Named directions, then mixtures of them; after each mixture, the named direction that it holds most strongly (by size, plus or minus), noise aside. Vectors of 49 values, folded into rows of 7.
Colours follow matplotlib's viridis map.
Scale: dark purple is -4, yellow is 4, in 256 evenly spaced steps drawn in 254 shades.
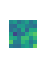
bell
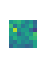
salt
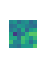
bell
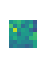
salt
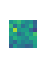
salt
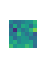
salt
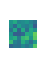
bell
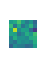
salt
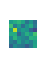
salt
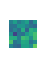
bell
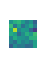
salt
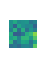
bell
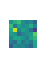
salt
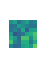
bell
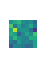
salt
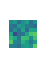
bell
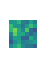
bell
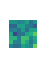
bell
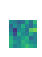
salt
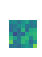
bell
